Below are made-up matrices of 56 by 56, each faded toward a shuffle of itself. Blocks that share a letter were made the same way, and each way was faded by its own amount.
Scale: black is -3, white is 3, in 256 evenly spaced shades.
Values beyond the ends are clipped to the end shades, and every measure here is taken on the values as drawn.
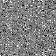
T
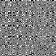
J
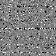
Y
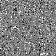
T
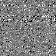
Y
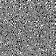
T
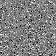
T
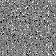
T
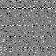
J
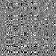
J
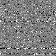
Y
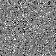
T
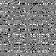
J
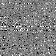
Y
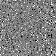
T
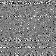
Y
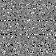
Y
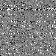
Y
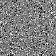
T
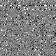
Y
